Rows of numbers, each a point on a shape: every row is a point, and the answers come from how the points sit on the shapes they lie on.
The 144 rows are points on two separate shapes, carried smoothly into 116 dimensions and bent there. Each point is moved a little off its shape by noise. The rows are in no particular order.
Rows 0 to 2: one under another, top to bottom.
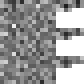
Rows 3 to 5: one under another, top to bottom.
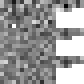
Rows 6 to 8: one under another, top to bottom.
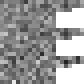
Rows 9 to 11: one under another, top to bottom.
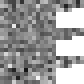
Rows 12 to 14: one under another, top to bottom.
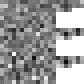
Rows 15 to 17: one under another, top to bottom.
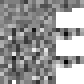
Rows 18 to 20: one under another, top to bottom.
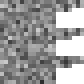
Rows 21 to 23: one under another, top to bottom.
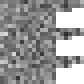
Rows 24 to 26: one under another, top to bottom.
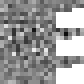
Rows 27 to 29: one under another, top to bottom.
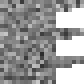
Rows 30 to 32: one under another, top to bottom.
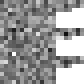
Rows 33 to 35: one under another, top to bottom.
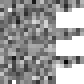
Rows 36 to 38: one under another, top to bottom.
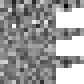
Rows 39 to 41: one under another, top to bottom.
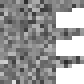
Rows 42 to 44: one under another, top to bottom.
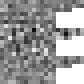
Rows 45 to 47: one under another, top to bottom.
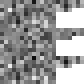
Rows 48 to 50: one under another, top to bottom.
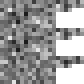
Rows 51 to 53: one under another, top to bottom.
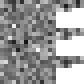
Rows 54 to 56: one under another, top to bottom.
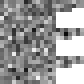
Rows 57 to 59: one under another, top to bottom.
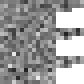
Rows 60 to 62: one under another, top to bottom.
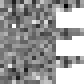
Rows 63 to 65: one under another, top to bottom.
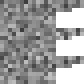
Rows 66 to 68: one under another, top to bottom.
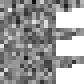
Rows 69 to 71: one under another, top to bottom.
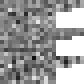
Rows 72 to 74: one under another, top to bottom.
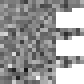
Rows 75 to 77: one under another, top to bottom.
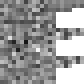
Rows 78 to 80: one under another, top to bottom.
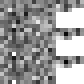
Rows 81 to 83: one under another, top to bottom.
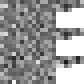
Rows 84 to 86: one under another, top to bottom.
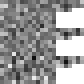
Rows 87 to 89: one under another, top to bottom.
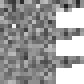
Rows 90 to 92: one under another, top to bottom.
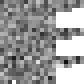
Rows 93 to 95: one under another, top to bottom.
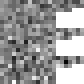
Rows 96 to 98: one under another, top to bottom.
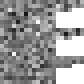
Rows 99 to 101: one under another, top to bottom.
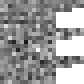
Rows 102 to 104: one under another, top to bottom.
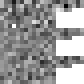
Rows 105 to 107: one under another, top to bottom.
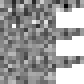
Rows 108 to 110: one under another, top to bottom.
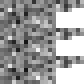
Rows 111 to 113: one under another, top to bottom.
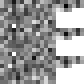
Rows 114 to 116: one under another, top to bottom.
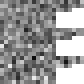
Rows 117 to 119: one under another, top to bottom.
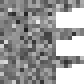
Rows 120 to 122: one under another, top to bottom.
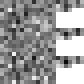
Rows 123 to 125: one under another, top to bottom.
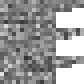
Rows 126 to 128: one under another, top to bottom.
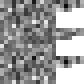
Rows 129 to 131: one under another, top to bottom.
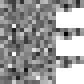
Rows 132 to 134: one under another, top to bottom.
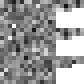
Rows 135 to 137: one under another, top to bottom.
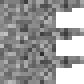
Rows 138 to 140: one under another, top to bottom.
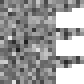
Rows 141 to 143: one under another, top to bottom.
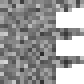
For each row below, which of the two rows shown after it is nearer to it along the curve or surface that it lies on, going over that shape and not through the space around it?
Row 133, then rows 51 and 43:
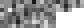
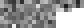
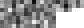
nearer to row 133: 43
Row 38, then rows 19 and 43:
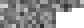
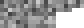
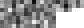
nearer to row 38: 19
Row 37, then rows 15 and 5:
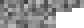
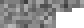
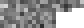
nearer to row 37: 15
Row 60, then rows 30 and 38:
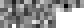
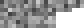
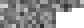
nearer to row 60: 38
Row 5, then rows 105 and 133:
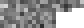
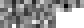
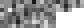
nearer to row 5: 105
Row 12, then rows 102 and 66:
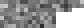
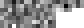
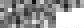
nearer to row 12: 102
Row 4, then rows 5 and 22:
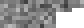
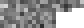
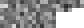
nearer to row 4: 5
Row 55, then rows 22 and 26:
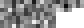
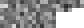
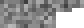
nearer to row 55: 22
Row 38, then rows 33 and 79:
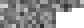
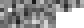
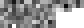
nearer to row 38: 79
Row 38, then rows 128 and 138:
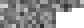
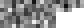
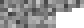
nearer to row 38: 138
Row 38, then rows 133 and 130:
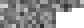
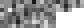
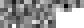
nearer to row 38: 130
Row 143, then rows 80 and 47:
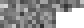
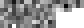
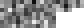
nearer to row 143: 80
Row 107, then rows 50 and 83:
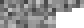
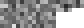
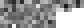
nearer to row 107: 50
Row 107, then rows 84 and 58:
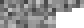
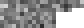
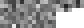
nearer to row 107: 84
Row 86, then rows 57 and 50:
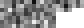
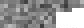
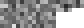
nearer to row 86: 50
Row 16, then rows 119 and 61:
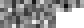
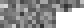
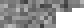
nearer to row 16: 119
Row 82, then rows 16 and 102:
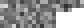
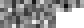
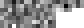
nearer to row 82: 102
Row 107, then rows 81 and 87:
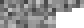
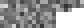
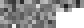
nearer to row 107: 81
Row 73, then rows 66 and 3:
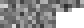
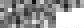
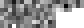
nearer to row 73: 3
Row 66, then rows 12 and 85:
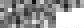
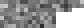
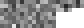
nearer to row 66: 85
